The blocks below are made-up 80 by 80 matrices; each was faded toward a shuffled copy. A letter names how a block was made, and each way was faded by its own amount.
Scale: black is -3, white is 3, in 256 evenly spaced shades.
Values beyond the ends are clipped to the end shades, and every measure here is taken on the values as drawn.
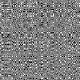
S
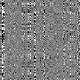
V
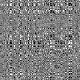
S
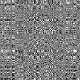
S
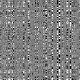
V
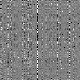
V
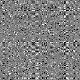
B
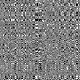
S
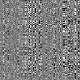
V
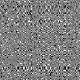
B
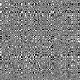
S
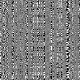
V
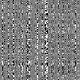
V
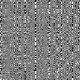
V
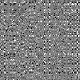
B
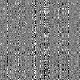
V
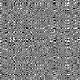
S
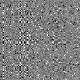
B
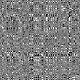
S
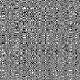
S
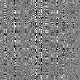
V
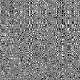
B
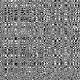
S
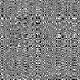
S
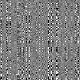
V
